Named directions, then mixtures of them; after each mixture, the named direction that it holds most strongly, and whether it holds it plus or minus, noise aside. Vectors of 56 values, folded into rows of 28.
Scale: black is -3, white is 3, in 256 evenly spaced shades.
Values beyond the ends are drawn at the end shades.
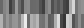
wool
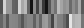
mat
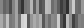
wool, plus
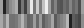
mat, minus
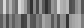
mat, plus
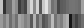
mat, minus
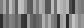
wool, minus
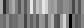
mat, minus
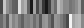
mat, plus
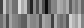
mat, plus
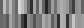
mat, plus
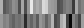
mat, minus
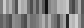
mat, plus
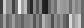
mat, plus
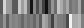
mat, plus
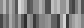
wool, minus
